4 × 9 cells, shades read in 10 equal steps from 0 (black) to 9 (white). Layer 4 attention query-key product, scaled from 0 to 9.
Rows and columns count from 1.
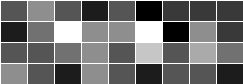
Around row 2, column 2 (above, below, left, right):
5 3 1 9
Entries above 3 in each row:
1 6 5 2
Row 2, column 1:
1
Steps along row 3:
same up up down up down up down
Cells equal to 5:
7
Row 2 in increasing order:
0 1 2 4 5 5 5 9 9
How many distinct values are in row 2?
6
